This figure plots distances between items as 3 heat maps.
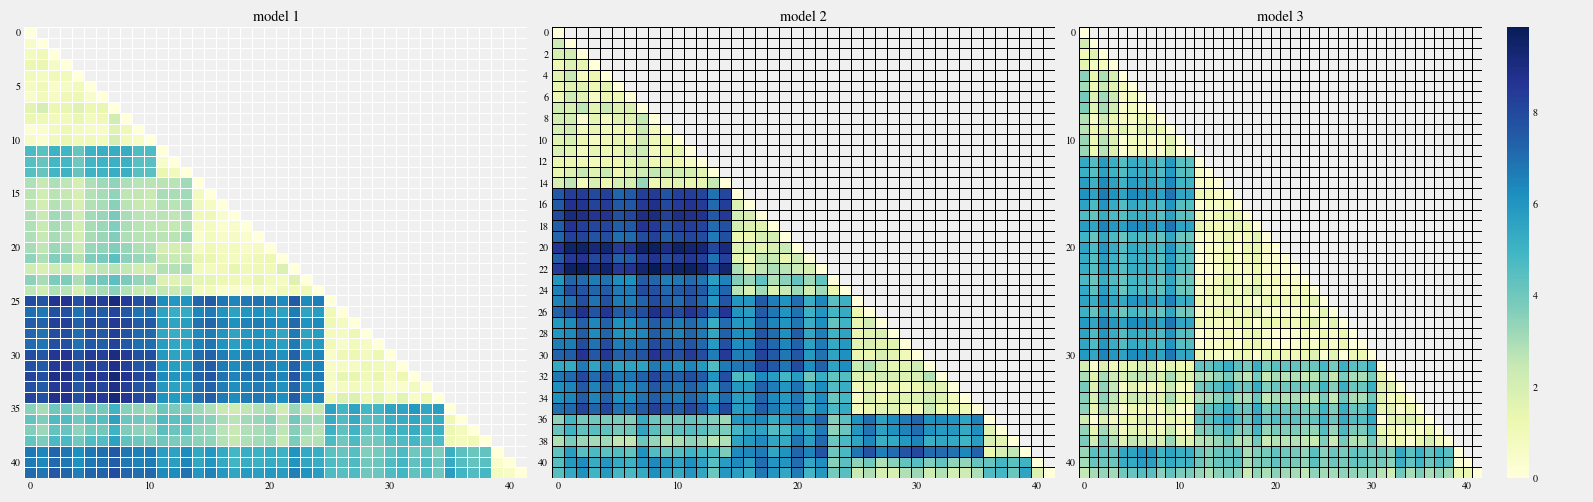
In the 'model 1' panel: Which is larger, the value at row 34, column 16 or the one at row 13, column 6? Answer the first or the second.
the first
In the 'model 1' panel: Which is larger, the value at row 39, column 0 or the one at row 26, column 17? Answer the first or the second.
the first
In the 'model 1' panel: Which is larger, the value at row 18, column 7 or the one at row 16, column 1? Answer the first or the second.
the first
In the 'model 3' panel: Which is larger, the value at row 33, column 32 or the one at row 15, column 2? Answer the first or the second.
the second
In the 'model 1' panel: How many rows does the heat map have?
42
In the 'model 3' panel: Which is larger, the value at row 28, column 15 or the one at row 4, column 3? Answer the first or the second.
the second
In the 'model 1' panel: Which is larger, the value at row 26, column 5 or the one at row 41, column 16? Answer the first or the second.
the first
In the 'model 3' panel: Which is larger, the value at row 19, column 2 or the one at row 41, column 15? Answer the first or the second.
the first
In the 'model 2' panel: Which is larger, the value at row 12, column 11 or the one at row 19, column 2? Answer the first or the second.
the second
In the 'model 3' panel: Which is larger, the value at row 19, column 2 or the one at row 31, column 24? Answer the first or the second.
the first
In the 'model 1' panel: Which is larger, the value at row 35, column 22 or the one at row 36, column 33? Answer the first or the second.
the second
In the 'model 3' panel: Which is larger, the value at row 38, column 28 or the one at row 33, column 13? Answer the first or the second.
the second
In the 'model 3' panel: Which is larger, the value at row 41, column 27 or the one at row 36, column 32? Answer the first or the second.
the first
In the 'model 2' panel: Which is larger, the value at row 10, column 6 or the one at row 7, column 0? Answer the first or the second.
the second
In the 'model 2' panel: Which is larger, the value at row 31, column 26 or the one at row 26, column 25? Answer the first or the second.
the first
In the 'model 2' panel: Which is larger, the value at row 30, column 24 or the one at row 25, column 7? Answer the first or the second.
the second
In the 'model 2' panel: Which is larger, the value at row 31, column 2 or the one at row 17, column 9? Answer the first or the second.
the second
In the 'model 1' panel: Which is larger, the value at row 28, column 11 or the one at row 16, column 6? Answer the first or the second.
the first
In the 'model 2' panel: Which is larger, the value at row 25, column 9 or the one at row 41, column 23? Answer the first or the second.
the first
